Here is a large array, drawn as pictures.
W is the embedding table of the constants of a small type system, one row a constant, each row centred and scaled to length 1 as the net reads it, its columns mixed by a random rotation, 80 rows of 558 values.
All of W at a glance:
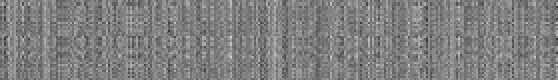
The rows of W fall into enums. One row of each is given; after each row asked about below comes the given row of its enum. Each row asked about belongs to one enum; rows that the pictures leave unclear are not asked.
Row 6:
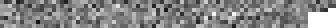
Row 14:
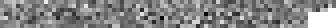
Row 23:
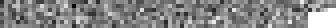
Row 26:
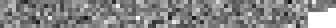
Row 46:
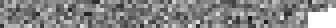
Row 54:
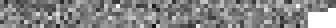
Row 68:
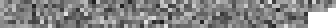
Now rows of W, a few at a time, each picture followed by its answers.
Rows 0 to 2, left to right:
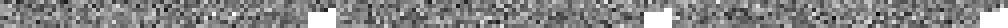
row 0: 6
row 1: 68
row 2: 14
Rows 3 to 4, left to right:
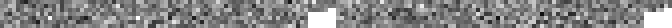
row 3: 26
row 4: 14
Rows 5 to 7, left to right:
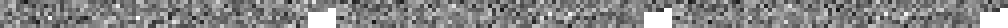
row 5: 26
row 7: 6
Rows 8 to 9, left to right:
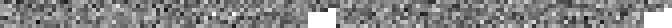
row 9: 46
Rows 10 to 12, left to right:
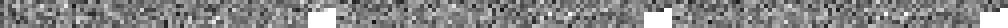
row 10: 23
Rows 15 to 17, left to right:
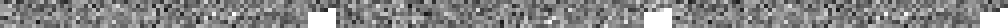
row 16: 23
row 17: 6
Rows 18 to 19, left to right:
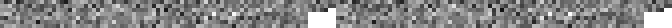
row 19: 6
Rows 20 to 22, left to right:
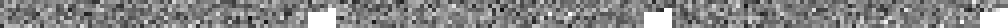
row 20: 46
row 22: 23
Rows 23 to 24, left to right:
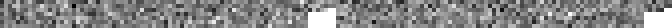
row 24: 6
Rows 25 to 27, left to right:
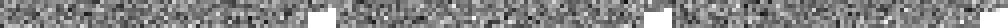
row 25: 46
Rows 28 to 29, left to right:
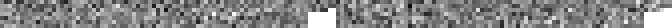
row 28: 6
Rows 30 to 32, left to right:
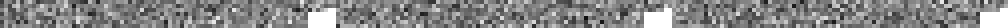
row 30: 23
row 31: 46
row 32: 68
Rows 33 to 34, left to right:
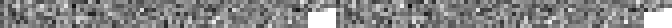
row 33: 23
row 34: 23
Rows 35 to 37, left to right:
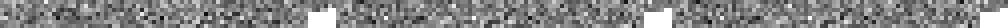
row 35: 14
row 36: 26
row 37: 26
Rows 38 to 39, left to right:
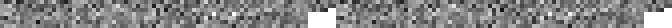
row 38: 6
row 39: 6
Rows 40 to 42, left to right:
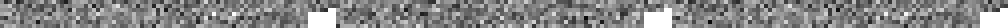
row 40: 6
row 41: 46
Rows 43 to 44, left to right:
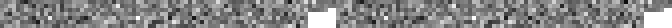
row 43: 26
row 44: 26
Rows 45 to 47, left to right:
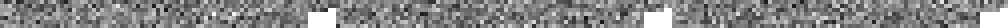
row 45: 6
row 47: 68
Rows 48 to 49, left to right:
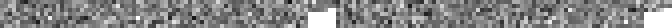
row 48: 26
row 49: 23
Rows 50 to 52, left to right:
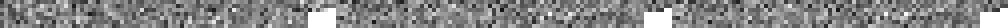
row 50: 23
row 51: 6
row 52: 6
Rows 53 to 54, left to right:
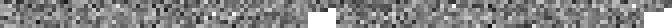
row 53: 6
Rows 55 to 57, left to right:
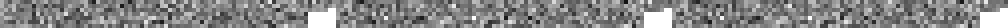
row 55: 68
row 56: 26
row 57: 26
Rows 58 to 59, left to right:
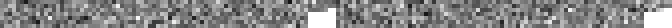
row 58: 26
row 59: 23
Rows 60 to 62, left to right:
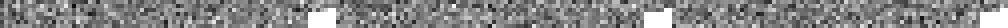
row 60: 23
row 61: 54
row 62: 46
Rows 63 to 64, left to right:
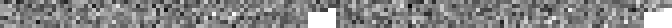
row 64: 23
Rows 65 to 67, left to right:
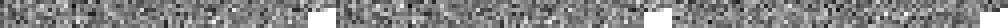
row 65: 23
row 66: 23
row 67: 6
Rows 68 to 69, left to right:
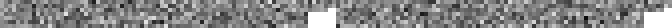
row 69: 46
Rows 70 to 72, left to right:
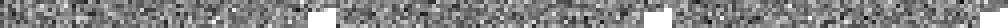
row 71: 46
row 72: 26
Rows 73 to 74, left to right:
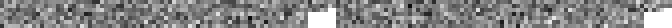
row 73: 46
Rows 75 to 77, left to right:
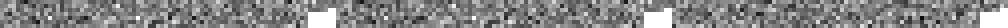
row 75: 26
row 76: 26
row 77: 46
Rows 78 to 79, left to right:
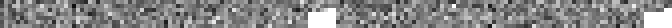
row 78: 23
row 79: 54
